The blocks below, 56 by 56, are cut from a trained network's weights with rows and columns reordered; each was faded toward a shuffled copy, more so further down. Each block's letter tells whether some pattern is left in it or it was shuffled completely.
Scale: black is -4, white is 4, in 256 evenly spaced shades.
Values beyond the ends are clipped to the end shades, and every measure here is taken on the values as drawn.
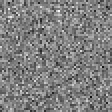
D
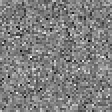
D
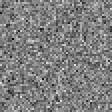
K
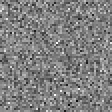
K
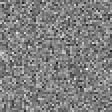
D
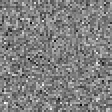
K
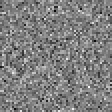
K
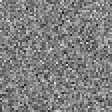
D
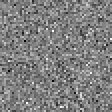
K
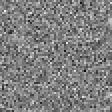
K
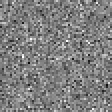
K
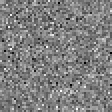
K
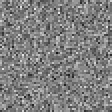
K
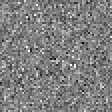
D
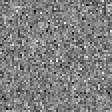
D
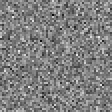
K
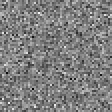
D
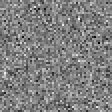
K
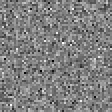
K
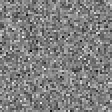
D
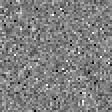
D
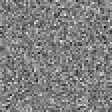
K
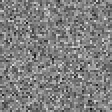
D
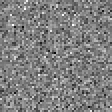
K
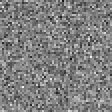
D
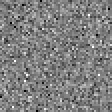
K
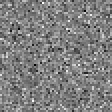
D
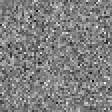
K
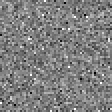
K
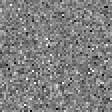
D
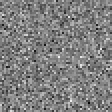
D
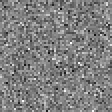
D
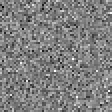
D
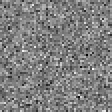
D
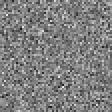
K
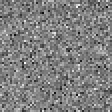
K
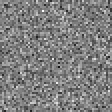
K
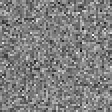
D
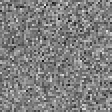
D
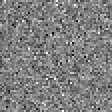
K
